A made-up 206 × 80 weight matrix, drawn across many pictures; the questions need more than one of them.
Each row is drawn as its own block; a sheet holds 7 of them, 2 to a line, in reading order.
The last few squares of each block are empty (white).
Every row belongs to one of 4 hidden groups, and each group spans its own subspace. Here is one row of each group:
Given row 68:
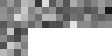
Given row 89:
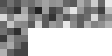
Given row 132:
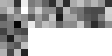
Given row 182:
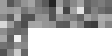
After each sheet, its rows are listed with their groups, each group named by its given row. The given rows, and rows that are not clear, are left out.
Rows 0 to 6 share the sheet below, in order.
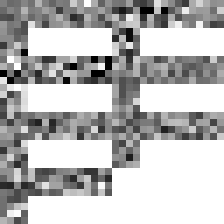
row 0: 68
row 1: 89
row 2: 89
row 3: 132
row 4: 89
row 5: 68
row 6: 182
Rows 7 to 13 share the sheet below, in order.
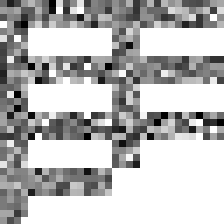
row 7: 182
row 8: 68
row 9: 182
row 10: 68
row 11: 182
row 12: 182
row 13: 68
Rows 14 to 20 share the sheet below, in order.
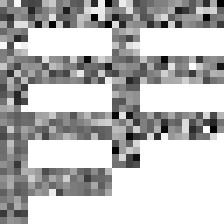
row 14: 89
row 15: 89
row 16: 68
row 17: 182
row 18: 182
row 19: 89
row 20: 89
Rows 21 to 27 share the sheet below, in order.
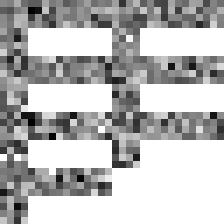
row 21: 89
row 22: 182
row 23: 132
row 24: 182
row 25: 89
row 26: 132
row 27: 182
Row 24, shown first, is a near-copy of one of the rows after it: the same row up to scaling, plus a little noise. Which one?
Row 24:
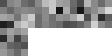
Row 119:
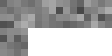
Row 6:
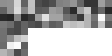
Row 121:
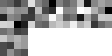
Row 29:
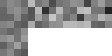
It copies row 119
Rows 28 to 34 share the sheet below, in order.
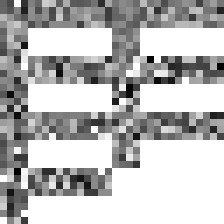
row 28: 132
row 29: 182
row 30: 132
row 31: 68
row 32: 89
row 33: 68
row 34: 132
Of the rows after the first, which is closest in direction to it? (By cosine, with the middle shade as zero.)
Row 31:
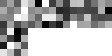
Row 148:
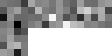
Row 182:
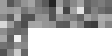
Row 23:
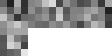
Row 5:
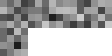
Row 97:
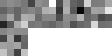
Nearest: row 148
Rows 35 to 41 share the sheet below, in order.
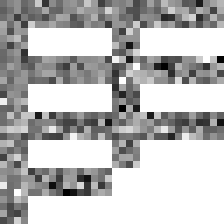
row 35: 68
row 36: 68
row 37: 89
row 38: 132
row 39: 68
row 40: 68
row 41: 182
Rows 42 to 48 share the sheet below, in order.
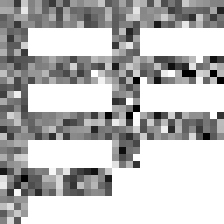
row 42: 132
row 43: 68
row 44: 89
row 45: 68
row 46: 89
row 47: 132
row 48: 132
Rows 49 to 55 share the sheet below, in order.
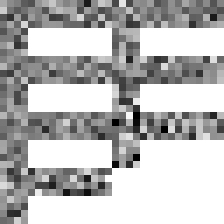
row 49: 68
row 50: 89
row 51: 68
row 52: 132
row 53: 89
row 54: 132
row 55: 182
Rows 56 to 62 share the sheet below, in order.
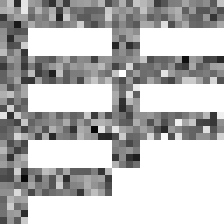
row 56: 132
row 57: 89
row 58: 132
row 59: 68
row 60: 89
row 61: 89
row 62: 132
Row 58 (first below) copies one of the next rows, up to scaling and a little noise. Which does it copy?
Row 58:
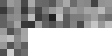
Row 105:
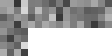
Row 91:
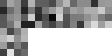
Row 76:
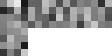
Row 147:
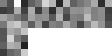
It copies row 91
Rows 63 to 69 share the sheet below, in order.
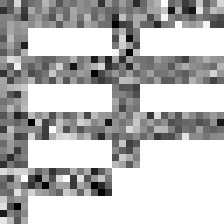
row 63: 132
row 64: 182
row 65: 89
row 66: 89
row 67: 182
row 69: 89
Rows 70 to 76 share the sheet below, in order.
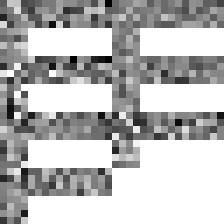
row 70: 89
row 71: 68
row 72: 68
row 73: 182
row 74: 132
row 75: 89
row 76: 132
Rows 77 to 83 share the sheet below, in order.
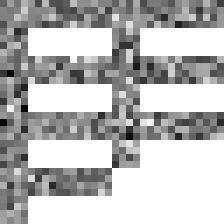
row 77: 68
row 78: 182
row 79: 68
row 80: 132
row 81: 132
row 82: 89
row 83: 182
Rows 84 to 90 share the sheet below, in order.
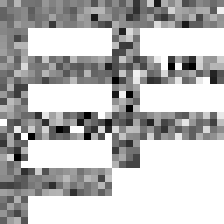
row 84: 89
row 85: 68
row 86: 68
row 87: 182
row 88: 68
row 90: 68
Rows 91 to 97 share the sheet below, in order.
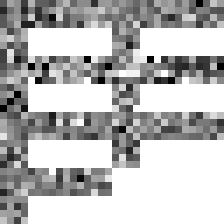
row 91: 132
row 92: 68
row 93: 182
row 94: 68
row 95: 182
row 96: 68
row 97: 182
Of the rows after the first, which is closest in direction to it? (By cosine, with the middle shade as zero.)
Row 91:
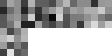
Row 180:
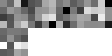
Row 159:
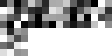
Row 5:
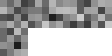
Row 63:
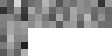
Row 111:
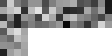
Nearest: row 159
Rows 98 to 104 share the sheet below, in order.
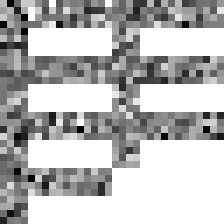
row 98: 89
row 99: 68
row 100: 182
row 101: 132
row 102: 182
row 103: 89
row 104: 182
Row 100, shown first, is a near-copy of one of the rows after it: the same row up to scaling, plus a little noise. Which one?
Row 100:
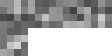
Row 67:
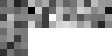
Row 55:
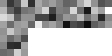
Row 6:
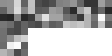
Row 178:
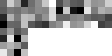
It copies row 6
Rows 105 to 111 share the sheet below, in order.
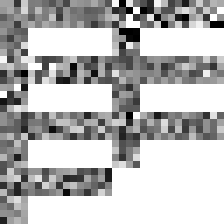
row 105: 132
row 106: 89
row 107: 89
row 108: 89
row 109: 68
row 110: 132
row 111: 89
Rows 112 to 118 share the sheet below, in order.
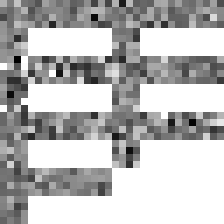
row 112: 89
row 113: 89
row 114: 132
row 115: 132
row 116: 132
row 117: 182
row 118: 182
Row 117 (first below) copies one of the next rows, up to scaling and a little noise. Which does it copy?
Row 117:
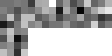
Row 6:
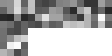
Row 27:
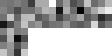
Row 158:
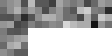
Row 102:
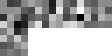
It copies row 27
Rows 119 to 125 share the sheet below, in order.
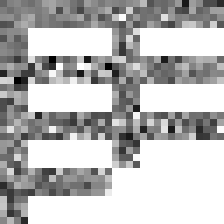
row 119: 182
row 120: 68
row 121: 182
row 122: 132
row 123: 68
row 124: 132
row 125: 132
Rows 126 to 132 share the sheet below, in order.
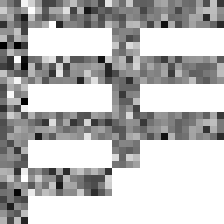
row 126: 89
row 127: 89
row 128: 132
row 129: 132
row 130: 182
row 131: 89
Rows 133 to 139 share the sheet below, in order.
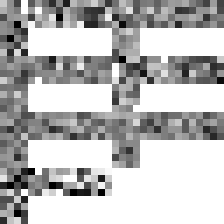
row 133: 132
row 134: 89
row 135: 182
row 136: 132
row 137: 68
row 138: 89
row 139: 68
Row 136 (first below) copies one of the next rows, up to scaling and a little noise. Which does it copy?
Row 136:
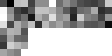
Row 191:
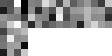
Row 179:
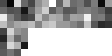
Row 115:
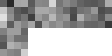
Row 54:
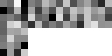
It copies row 115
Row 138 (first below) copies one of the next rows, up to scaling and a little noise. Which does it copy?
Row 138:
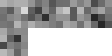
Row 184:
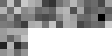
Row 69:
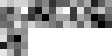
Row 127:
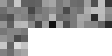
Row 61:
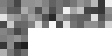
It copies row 69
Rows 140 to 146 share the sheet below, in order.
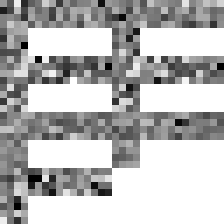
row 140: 132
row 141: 68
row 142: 68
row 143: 68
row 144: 68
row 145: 89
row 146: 89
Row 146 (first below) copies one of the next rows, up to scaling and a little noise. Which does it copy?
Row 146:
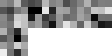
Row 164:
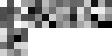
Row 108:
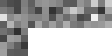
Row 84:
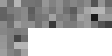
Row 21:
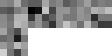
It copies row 21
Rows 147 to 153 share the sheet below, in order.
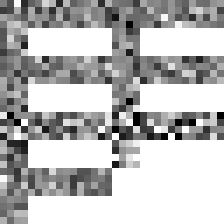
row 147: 132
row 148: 182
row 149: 68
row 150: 68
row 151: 89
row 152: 89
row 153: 132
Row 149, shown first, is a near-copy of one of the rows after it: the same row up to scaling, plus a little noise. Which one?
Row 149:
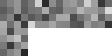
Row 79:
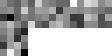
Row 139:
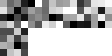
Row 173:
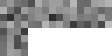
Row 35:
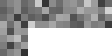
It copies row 35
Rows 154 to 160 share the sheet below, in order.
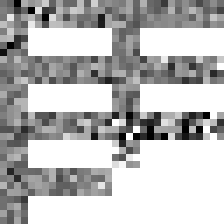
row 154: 182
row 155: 182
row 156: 89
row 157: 182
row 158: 182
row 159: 132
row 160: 89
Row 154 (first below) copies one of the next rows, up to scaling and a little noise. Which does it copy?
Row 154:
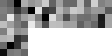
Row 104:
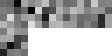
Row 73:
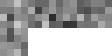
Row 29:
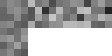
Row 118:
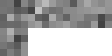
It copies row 104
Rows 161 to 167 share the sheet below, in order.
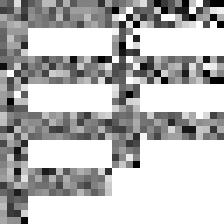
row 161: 132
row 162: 68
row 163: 68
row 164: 89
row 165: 68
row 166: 68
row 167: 132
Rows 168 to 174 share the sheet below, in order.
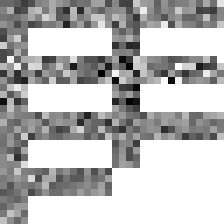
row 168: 89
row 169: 89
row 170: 89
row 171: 89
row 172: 68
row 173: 68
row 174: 182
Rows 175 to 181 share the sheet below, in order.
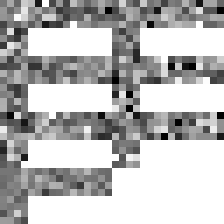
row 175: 68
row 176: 182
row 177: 89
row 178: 182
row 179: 132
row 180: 89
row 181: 68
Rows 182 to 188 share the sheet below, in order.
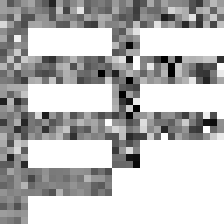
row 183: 68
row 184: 89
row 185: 132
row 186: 68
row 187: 89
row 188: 89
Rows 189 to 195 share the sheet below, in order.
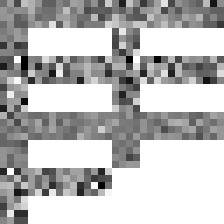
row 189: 89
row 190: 132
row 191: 132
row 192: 132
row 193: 89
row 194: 68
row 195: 89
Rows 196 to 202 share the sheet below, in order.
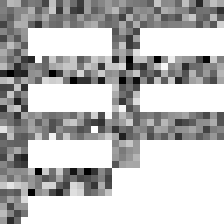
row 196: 182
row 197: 68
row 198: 68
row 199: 132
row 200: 89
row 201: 89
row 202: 68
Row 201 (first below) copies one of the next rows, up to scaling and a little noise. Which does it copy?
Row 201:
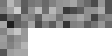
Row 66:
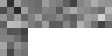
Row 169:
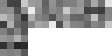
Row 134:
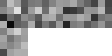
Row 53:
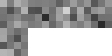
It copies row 134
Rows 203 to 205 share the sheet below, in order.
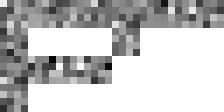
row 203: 132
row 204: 182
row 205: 182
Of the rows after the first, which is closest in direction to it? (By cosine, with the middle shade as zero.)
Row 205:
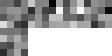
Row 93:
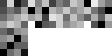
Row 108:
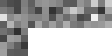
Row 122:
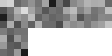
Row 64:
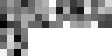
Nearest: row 93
